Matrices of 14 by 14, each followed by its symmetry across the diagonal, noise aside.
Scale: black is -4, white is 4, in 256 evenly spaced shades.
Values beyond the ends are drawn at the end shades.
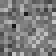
symmetric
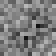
symmetric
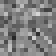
antisymmetric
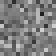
neither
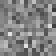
neither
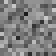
neither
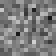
neither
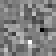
antisymmetric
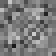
symmetric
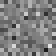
antisymmetric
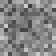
symmetric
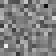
antisymmetric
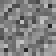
symmetric
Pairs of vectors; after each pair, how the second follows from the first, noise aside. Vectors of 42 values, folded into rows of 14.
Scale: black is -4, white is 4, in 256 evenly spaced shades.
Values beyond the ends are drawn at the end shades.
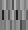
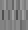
shrunk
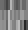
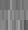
shrunk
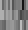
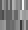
negated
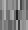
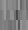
shrunk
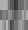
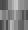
negated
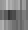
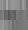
shrunk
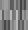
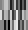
scaled up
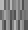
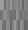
shrunk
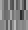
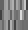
negated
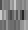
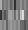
negated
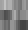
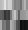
scaled up
